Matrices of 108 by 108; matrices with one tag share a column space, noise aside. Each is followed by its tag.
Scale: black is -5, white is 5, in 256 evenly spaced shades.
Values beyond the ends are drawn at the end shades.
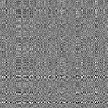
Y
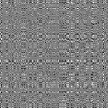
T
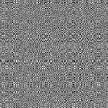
T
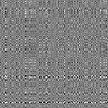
Y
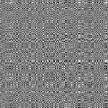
T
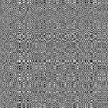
T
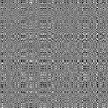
T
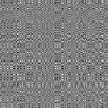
T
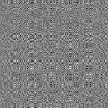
T
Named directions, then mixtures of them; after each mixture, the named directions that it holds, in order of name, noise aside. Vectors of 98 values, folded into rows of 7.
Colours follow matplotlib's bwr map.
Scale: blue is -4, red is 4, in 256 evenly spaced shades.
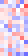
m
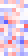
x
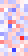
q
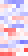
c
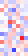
q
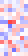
q, x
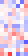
c, m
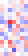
q, x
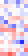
c, x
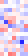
c, x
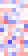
x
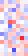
q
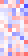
m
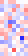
q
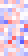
x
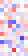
q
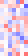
m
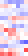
c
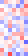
m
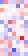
m, q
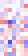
q, x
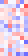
m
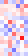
m, q
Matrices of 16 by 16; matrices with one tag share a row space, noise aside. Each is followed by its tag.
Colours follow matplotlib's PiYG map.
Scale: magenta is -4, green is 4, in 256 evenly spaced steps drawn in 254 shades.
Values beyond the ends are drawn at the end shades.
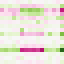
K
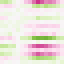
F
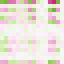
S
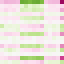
K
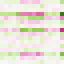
K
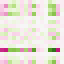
S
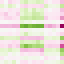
K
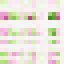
S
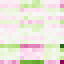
K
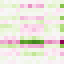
K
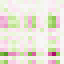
S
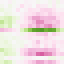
F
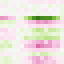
F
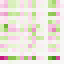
S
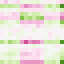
K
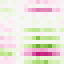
F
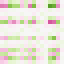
S
